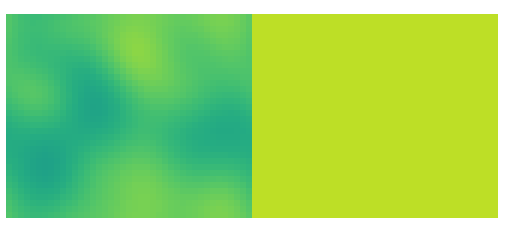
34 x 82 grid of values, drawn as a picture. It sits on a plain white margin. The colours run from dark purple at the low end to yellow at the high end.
It is made of 1 by 2 panels. Panel 1,1: high, smooth. Panel 1,2: very high, flat.
